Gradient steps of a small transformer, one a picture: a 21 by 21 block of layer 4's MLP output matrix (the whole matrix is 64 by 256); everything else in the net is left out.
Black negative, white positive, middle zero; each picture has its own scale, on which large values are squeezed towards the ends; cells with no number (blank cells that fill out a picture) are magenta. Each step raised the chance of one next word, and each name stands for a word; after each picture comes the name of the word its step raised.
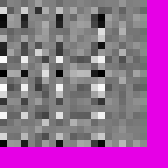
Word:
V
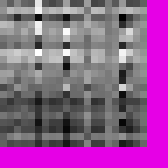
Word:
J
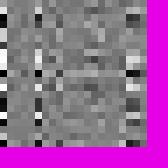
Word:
V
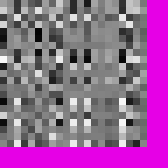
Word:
J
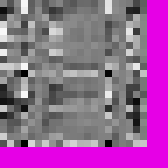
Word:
V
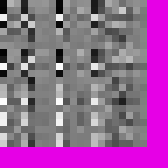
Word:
J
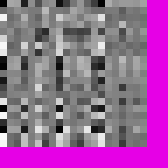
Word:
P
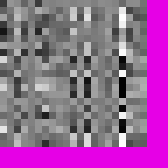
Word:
P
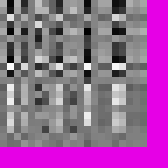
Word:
J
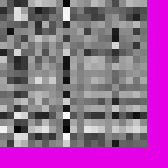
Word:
P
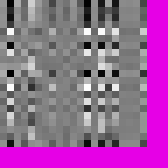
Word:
V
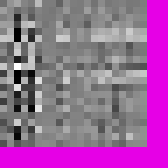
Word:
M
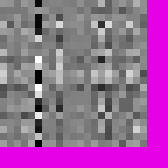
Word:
V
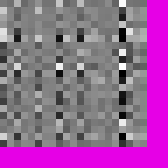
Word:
M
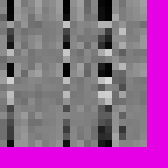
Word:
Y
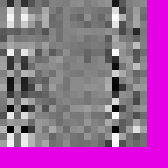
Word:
P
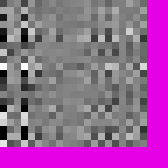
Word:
M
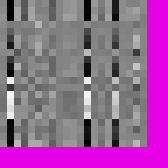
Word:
Y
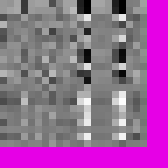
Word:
J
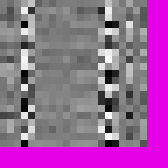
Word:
V
